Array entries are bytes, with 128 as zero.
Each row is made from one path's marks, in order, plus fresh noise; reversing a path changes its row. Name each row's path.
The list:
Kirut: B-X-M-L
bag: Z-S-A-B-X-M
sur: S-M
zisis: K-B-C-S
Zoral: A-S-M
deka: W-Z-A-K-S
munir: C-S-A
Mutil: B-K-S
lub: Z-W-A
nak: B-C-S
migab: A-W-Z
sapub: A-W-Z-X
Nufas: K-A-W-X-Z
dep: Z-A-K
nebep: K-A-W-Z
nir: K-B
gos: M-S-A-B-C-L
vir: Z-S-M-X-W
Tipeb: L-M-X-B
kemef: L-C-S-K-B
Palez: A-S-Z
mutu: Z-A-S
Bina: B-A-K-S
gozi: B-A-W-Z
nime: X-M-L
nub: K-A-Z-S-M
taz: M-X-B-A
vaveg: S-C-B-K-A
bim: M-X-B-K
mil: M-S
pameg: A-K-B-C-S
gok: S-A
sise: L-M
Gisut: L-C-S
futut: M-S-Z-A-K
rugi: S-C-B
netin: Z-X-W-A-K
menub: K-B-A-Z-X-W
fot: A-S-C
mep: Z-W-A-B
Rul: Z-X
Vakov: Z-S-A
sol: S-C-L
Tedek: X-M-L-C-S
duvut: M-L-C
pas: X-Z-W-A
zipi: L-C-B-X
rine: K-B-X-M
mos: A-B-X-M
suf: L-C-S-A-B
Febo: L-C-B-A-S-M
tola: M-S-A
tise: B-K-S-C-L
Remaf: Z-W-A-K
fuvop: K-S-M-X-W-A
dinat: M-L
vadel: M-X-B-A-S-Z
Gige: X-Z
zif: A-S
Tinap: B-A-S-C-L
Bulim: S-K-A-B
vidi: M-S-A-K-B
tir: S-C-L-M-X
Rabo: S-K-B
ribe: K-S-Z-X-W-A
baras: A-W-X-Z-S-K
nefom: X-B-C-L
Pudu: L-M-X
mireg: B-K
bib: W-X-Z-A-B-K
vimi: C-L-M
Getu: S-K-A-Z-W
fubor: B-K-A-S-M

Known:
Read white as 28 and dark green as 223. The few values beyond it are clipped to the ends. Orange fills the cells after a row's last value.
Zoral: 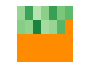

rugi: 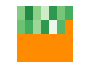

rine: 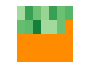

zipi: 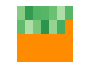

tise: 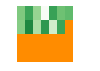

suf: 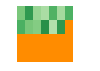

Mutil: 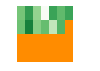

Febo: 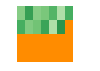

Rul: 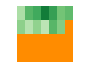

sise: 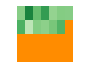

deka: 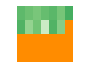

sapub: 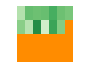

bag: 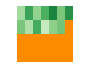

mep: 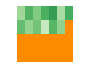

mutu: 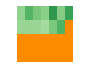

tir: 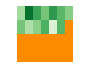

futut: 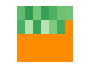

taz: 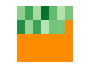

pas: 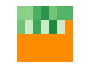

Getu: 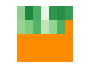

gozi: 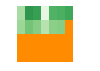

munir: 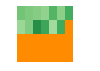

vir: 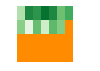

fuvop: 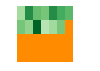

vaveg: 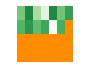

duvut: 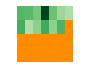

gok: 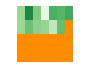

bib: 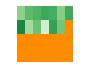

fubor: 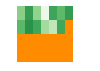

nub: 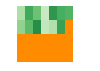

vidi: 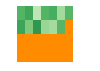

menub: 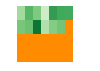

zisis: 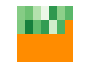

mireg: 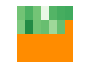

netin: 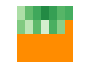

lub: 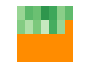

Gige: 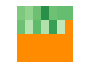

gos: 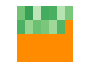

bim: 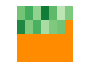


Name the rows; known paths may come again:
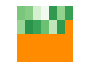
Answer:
pameg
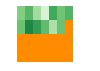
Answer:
nir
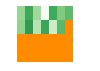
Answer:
Tinap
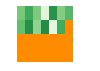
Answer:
nak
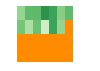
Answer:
lub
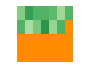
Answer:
zipi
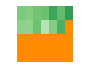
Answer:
dep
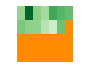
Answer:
sur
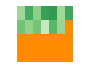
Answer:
mep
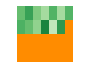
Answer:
kemef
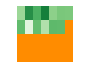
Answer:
Pudu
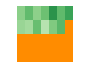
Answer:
Vakov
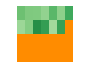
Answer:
munir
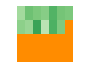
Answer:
migab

